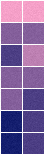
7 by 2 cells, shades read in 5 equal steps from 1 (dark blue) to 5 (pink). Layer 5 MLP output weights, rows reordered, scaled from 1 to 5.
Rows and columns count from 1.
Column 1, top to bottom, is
5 3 2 3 3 1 1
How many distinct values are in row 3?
2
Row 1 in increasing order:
5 5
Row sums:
10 6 6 6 5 3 3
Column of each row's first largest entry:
1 1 2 1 1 2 2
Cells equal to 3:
5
